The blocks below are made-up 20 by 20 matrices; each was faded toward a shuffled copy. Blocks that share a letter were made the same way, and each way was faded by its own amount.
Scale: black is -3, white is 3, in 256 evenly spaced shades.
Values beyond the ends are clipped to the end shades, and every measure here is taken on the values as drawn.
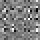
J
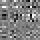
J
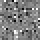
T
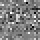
T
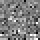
T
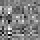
J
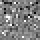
T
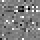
T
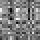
J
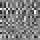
J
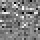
T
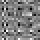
J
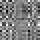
J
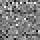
T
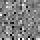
T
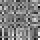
J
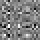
J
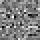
T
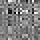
J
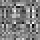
J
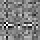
J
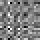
J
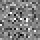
T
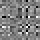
J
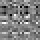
J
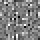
T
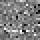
T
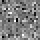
T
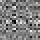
J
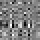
J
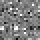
T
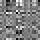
J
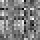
J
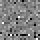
T
